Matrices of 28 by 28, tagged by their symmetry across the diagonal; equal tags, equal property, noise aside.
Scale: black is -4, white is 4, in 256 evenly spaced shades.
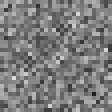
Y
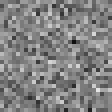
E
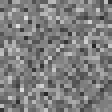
Y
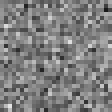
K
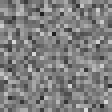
K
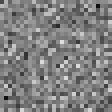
Y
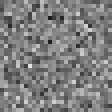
E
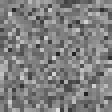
K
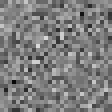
Y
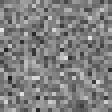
E
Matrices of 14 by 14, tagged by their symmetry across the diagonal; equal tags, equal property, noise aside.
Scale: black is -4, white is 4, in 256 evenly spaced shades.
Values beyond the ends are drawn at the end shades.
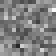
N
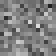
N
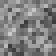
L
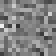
N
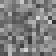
N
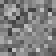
L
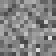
L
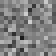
N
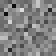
L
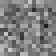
N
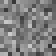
N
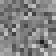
L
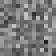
N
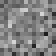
L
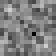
L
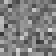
N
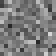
N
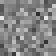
N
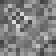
L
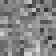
N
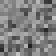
L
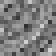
L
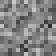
L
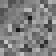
L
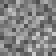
L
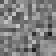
L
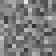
N
